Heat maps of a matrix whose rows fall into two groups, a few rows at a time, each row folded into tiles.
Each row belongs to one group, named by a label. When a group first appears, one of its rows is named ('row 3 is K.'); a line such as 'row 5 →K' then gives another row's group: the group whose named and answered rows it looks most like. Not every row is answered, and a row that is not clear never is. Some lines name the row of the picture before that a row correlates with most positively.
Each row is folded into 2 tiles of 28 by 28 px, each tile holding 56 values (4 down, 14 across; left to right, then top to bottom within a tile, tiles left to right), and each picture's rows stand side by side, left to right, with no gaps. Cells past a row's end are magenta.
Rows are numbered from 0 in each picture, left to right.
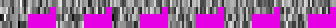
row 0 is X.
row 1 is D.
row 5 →D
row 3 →D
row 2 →D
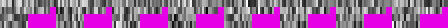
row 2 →D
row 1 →D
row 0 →D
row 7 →D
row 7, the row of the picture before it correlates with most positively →4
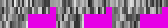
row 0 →D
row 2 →D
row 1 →D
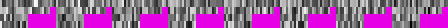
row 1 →X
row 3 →D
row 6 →D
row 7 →X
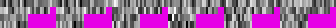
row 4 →D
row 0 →X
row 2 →D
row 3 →X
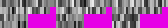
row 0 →X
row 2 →D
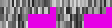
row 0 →D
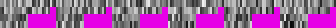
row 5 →X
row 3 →X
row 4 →D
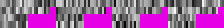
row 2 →X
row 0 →D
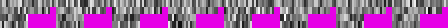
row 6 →D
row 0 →D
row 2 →D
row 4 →D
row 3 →X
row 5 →X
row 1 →X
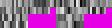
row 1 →X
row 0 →D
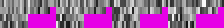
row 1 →X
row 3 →X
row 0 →X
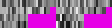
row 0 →X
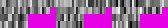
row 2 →X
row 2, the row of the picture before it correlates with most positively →0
